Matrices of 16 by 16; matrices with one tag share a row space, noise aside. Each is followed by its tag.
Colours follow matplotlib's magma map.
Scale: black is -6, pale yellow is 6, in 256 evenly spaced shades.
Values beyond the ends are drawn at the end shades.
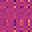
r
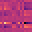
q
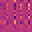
r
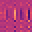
r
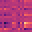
q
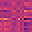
q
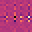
r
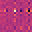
r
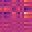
q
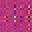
r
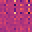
r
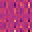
r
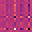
r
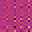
r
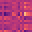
q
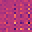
r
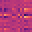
q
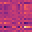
q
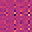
r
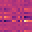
q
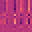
r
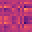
q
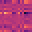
q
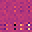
r
